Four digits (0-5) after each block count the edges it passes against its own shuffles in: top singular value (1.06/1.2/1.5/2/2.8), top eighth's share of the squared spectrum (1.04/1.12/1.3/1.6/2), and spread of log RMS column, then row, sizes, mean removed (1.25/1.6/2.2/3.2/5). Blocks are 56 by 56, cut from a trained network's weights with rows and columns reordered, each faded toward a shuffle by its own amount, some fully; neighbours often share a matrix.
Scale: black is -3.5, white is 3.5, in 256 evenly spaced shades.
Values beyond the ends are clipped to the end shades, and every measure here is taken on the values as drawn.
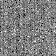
2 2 0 1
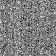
1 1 0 0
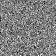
0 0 0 0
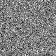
0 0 0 0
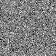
1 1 0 0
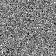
0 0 0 0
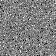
0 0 0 0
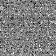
2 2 1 0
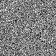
1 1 0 0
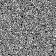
0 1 0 0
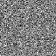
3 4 1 1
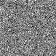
0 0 0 0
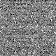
2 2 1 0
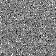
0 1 1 0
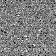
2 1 1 0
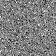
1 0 0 0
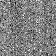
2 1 0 0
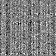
4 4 1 3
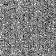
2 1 0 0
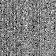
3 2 0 1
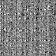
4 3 0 3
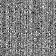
3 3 0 2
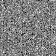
1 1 0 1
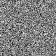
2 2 0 0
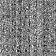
3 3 1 2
